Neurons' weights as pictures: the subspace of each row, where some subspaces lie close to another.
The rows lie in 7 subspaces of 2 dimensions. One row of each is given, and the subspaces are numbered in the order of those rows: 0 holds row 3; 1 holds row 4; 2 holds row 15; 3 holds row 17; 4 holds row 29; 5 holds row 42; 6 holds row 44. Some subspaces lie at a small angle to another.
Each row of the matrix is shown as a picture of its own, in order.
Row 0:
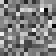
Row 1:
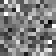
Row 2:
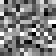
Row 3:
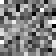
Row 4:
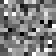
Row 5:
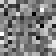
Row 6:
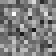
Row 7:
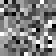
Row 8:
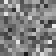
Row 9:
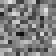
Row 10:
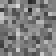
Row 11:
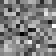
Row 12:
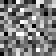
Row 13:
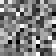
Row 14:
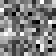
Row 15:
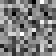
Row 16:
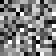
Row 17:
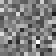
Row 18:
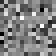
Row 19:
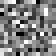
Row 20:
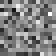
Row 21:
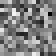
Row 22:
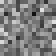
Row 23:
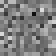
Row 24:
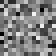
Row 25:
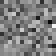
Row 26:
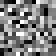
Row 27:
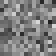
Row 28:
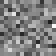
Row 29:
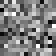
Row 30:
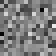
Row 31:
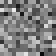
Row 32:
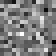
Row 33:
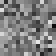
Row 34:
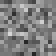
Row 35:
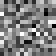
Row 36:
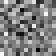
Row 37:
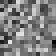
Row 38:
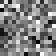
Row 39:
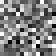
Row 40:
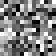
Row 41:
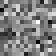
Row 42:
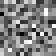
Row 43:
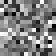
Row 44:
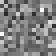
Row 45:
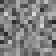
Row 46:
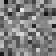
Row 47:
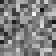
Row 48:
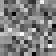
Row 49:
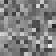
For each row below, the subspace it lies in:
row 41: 2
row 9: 5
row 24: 6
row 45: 0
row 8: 1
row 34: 1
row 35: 5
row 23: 6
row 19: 5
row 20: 1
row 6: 2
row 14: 2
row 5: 6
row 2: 5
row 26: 5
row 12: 0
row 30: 6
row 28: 3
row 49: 4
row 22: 0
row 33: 4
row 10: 2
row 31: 1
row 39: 3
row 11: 3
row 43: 4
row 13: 3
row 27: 2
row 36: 0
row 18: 6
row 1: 1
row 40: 2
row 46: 0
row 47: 0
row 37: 5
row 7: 4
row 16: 3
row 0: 6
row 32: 6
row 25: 3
